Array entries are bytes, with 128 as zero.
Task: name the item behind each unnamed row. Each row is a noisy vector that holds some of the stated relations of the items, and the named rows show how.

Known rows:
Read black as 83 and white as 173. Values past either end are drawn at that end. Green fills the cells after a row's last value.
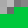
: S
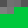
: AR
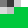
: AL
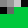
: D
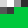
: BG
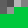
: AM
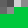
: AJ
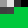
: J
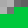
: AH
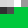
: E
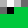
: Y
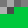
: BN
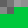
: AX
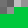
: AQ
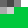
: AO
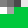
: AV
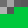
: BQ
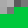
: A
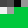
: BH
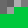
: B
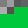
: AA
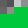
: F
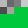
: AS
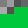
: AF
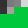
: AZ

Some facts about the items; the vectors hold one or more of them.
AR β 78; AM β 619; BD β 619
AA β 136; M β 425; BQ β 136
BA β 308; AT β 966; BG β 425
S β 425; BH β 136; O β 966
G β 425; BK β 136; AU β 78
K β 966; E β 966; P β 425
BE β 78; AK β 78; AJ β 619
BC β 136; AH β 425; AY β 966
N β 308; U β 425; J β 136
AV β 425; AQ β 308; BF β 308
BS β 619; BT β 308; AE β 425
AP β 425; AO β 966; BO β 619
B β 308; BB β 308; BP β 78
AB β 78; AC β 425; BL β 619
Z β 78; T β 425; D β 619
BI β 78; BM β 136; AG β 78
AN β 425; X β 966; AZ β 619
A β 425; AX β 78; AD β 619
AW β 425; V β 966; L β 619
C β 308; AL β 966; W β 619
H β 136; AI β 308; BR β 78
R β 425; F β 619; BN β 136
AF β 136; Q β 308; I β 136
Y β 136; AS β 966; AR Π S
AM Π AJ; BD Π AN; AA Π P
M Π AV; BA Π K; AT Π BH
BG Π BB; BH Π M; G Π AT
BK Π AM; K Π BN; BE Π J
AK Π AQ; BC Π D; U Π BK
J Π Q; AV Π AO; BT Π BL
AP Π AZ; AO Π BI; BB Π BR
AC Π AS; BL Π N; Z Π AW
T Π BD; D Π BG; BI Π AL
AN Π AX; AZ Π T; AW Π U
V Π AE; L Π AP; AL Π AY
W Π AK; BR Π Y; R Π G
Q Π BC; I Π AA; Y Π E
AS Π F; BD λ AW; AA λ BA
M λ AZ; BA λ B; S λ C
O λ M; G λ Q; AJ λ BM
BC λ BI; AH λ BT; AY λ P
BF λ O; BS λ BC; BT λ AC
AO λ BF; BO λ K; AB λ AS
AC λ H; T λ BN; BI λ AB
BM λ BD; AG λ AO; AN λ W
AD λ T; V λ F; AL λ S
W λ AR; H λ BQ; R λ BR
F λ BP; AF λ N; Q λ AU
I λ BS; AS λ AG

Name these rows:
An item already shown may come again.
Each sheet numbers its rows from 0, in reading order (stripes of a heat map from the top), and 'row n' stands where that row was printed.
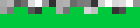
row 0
AP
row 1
BG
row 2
AN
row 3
AL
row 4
E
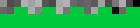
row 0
AB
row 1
AC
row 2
AH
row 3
BT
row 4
BE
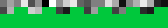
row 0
O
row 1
M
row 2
BR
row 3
BF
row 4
BS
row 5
BC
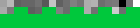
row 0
AW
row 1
AG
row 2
AK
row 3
AN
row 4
BI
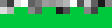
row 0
AY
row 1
AX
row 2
BB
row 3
I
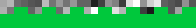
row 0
AH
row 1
BD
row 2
V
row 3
AT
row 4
AY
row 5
BR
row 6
L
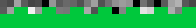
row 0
W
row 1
BH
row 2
Z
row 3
BK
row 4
Q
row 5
R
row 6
AC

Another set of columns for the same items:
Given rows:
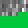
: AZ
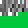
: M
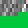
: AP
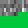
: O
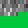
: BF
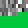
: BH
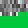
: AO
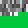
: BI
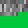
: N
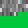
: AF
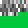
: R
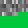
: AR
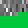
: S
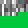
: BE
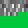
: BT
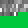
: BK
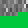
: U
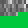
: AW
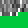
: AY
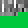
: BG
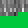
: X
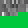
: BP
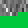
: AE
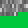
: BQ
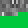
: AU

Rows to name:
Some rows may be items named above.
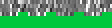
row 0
AL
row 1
AV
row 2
F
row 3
J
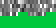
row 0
AL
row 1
BD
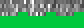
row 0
AJ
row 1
Q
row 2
AI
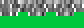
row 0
AL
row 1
AT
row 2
AT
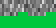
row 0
BA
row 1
AC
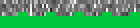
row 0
AR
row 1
BR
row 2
I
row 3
W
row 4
V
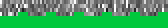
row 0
G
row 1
Z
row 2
I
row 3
BB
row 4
BG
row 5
V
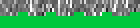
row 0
AH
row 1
E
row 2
D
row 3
AV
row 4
BC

